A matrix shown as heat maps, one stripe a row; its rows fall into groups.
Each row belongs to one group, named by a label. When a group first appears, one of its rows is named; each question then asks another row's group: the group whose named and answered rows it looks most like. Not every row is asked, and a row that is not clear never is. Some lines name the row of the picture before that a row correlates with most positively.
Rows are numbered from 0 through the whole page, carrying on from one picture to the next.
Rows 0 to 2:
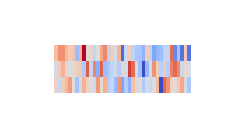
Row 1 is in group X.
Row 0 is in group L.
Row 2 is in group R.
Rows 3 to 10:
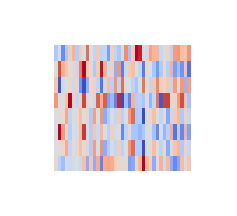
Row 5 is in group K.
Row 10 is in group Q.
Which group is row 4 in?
L
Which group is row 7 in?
X
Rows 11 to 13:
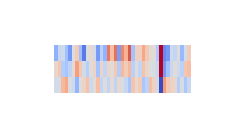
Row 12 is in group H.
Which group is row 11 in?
H
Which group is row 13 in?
R
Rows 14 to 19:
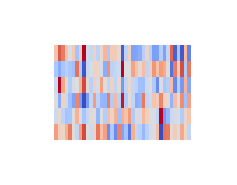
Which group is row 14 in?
L
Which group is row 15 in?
K
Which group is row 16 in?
L
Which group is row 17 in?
K
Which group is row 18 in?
H
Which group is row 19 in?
R
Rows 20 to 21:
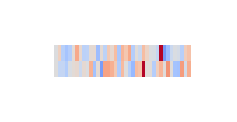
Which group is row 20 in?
H
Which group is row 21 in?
Q
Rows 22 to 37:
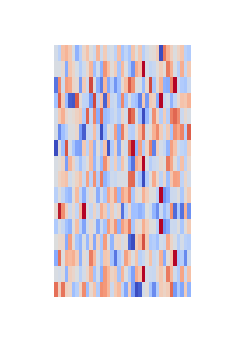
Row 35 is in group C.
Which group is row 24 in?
C
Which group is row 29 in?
Q
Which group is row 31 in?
H
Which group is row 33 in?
H
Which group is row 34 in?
Q
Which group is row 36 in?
Q
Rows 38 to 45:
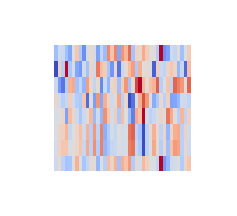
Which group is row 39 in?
C
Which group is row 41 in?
Q
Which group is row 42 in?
Q
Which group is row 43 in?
X
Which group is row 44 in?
X
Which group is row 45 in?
H
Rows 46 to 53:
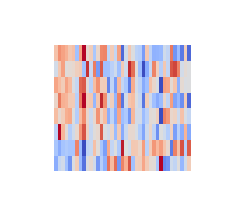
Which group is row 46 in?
L
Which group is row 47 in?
X
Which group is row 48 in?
R
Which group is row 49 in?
L
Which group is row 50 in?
R
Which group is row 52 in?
K
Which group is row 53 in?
H
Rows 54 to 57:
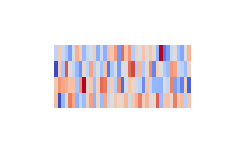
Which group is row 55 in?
C
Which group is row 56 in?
L
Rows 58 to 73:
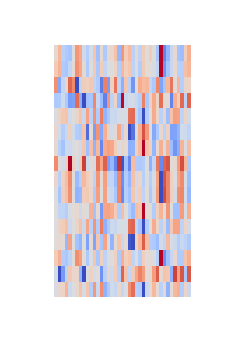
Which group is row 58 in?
H
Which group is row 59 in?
H
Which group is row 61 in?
K
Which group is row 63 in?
Q
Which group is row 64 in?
Q
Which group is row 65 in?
R
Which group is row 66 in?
R
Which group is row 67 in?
R
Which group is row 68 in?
Q
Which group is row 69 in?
X
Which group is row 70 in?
Q
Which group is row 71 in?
H
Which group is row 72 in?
K
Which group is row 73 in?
X
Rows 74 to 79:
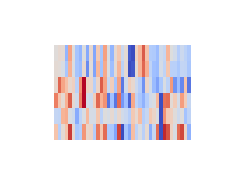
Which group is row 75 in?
Q
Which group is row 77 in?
R
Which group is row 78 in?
R
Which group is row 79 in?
R
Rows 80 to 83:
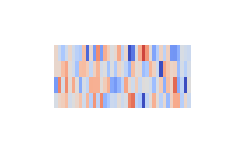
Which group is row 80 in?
Q
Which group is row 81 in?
R
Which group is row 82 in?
C
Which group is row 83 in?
X
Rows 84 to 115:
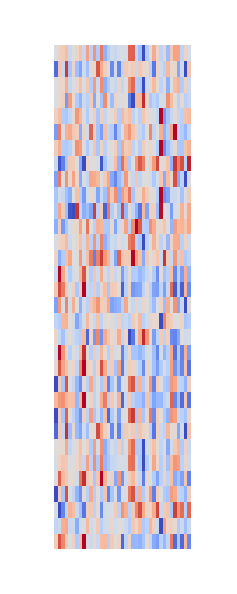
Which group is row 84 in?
X
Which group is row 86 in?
X
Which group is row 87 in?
Q
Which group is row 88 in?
H
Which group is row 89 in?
C
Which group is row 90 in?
H
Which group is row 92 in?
C
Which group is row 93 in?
H
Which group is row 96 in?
X
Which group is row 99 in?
L
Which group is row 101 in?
R
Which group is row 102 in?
Q
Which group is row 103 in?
L
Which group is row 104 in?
L
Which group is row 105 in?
C
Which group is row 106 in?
L
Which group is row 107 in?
C
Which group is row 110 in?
X
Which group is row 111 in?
L
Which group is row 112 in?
C
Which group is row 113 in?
K
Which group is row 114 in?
R
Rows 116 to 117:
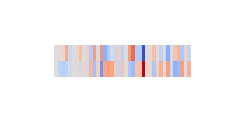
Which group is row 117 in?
Q
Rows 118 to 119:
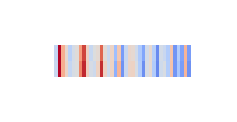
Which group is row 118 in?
L
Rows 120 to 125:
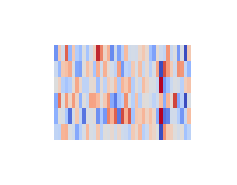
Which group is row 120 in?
C
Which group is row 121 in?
R
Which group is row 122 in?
H
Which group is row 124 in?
H
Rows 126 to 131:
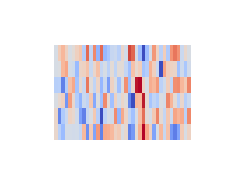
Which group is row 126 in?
X
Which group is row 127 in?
R
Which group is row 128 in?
K
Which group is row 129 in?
Q
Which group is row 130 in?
K
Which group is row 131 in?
Q
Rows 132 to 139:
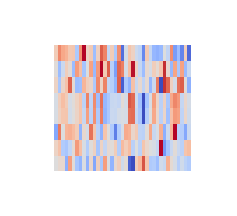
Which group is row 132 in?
L
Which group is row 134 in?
R
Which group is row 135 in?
X
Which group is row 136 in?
X
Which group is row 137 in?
C
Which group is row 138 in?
H
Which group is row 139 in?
Q
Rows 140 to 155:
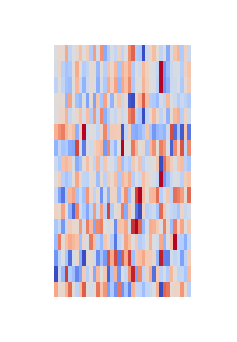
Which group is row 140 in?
X
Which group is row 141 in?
H
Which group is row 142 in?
H
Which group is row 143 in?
Q
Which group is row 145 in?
L
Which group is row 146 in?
K
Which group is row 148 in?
H
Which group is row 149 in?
K
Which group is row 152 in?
C
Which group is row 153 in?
H
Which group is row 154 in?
C
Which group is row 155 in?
R
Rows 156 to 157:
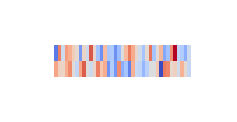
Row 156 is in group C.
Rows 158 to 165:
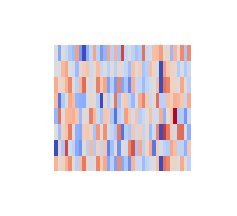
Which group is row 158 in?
K
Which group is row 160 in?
R
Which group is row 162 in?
C
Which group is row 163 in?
R
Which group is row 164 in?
C
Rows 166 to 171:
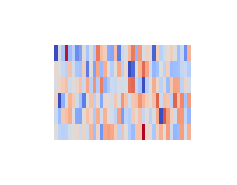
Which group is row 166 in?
C
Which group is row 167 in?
Q
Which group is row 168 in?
X
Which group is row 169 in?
K
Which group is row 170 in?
R
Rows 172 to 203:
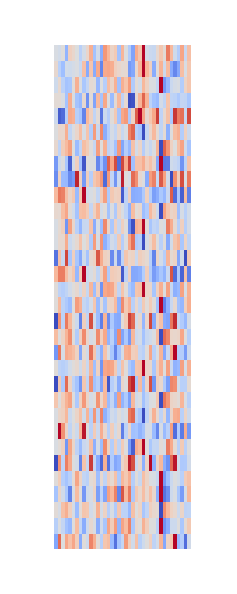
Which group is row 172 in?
Q
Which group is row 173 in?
Q
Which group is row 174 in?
H
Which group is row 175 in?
Q
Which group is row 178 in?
R
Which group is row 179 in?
H
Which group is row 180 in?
K
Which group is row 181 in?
L
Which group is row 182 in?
R
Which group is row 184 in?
X
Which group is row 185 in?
C
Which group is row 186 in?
L
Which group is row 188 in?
H
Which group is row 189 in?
C
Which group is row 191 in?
C
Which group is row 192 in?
Q
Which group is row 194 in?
R
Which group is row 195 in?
X
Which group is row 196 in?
L
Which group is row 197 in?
Q
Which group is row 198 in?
C
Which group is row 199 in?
H
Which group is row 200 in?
H
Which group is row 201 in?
R
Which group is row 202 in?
H
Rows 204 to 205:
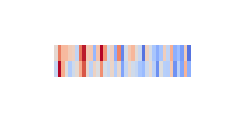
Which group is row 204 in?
L
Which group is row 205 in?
L
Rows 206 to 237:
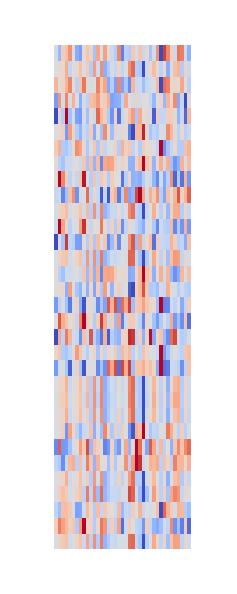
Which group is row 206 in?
R
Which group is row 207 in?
X
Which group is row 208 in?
R
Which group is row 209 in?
C
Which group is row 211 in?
Q
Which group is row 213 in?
Q
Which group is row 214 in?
L
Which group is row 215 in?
K
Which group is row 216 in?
X
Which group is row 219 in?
X
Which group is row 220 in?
Q
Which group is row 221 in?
Q
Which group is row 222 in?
H
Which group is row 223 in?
L
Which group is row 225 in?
H
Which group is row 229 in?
X
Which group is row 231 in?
K
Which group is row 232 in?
K
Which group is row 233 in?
X
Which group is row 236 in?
L
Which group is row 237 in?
X
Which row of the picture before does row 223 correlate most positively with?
204
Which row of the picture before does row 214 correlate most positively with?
205
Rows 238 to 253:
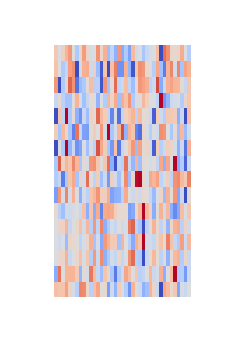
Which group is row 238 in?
R
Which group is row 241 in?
H
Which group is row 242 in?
C
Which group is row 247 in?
C
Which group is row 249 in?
X
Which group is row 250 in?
Q
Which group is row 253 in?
R
